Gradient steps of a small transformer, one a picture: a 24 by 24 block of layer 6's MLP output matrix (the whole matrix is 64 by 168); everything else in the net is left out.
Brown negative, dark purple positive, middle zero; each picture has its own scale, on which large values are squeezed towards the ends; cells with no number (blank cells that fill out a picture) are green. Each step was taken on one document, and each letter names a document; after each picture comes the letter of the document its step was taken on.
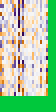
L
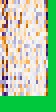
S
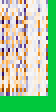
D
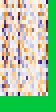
S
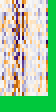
L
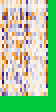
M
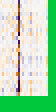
L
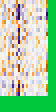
L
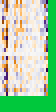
S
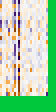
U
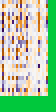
D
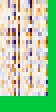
U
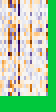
U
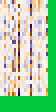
U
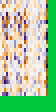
S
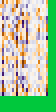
M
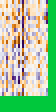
L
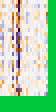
L
